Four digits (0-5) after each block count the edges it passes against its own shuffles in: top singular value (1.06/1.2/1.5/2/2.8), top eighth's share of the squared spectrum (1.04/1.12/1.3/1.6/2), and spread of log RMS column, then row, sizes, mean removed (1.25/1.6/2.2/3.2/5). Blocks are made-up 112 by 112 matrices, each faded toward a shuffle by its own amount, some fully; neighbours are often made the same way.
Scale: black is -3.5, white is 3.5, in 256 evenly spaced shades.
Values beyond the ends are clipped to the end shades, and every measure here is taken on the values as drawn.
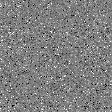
1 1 1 1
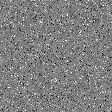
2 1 0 0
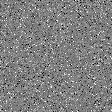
2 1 0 0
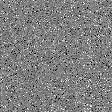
3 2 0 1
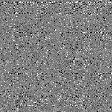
4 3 2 2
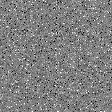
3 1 0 0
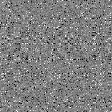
4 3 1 2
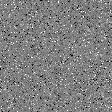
3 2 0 0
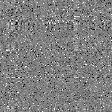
4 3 1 2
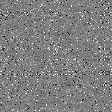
4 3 0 2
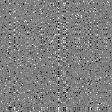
5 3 2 2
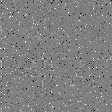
4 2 1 1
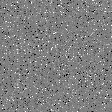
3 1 0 0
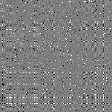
5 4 3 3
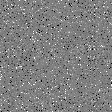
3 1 0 0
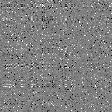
4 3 2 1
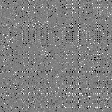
5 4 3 2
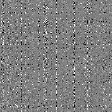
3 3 4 3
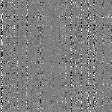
3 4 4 3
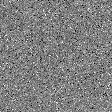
0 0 0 0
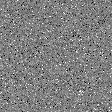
0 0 0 0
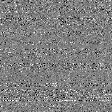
2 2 0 4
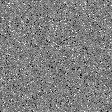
0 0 0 0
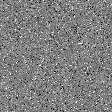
0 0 0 0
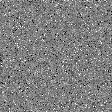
0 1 0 1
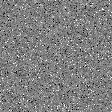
0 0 0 0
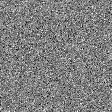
0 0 0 0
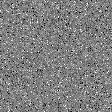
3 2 1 0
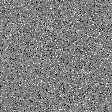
2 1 0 0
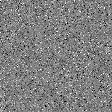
2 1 0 0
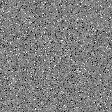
2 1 0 0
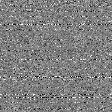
2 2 0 4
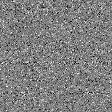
1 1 0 2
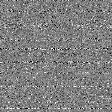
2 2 0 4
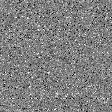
1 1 0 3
